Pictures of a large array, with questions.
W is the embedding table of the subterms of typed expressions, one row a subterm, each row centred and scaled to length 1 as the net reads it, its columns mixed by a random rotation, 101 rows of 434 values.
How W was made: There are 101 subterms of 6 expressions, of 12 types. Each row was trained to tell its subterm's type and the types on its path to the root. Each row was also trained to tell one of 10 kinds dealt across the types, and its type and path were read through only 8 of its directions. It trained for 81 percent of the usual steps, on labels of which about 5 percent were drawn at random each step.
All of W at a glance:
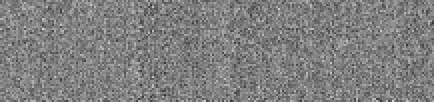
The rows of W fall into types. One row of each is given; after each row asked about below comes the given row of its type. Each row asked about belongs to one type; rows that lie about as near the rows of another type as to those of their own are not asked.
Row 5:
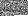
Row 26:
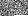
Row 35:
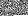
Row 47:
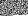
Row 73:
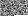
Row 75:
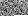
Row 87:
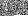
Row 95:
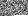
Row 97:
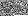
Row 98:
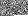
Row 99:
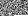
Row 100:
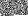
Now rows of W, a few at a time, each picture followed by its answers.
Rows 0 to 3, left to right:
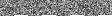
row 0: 75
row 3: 5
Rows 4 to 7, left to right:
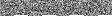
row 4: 73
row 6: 98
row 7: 75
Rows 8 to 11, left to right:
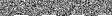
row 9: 95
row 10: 73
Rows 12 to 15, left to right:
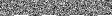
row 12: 5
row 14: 26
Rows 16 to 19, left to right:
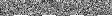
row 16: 35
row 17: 99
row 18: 97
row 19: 35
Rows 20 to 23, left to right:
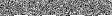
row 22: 97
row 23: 98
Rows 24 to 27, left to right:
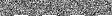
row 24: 100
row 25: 26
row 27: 95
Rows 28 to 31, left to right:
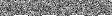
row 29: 97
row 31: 98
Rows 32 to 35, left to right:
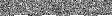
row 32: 5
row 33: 73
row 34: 35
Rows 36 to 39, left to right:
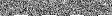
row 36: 95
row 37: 87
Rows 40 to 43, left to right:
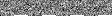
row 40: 5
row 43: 75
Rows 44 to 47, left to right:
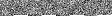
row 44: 87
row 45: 73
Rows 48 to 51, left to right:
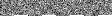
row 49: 99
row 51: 5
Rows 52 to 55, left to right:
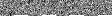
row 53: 47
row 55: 26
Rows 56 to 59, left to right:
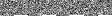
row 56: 35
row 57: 47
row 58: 100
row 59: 99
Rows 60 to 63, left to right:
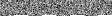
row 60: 73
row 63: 73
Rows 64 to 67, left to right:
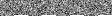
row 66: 75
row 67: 97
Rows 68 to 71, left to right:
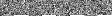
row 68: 35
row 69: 73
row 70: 97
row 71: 98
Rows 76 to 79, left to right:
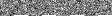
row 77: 98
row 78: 5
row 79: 95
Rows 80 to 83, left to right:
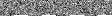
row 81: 98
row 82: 99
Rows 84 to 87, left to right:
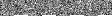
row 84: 98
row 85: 5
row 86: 35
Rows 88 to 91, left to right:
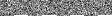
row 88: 95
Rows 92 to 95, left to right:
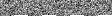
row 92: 75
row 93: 75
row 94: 26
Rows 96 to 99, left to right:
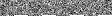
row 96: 35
